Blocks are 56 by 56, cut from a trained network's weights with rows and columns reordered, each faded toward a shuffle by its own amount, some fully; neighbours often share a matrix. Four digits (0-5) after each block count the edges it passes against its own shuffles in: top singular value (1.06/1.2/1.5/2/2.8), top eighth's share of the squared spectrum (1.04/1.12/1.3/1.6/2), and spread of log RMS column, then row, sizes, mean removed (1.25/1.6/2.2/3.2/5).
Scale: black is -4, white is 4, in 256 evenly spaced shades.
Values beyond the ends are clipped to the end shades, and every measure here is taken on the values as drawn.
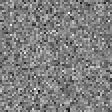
0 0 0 0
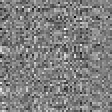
4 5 3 2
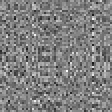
4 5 3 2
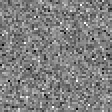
0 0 0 0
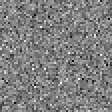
0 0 0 0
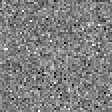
0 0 0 0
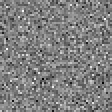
0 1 0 0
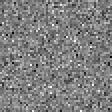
1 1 0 0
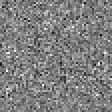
1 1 0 0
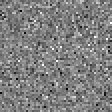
0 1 0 0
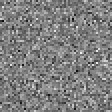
2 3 0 1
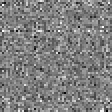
3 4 2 2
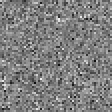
2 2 1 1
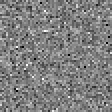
2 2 0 0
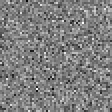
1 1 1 0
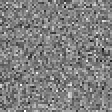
2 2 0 0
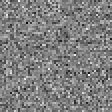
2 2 0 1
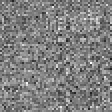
4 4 2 1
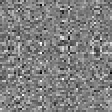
4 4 3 1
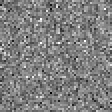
2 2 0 0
